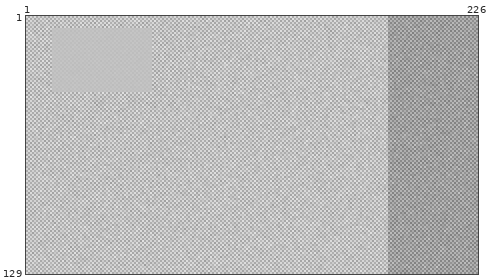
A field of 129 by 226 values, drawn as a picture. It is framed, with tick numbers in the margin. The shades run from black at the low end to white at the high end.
Seam: vertical, 80% of the way across, the left part higher. Calmest part: top left. Average level on the scale: 70%. Odd patch: calmer, in the top left.
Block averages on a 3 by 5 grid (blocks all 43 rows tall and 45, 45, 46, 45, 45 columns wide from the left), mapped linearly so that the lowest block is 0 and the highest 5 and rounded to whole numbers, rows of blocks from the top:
55550 / 55550 / 55550
